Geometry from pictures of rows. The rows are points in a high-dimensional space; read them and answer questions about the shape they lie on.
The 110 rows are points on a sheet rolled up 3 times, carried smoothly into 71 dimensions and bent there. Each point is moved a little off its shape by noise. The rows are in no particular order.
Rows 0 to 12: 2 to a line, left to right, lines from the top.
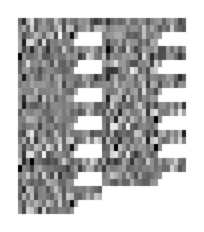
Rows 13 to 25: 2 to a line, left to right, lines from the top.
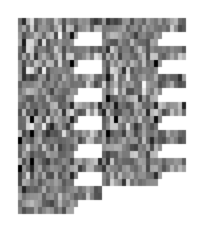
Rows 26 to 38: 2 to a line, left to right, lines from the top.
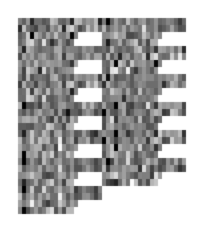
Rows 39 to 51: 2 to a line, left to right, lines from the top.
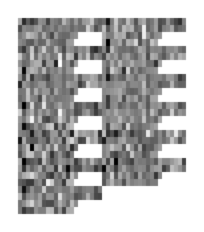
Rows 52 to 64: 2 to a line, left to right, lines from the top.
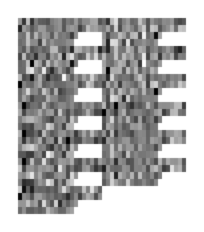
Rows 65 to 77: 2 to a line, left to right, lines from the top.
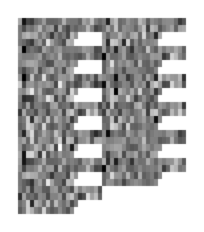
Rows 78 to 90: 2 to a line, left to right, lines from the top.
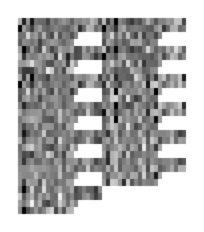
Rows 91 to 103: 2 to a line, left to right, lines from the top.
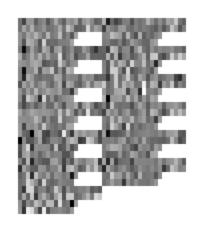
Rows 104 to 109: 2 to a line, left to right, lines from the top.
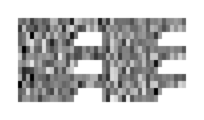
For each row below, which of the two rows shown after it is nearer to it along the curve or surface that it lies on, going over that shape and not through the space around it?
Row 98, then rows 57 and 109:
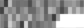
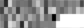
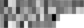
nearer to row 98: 57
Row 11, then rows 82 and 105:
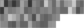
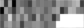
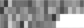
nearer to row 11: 82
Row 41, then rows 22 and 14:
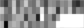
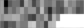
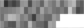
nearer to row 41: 22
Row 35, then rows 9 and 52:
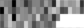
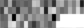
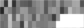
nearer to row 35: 9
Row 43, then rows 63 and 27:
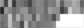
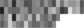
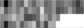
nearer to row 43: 63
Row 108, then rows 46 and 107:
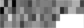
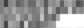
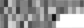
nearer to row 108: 107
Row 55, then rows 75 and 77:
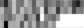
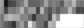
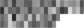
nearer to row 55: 75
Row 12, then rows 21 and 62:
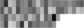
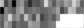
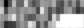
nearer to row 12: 21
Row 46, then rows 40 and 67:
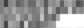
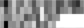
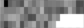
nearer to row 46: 67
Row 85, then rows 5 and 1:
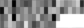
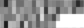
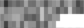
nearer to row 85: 5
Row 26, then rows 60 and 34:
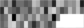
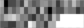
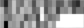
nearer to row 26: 34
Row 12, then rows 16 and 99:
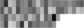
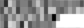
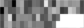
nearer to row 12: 16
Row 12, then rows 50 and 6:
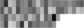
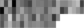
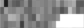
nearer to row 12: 50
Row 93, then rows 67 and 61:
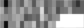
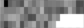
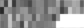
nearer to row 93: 67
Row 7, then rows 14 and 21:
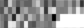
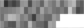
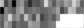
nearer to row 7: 21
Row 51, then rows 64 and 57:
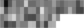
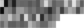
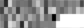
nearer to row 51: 64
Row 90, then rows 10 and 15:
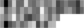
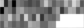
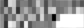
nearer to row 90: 15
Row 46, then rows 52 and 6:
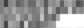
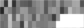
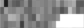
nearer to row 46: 52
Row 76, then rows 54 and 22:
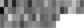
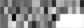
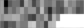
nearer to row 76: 22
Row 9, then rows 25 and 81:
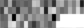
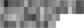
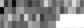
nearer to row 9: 81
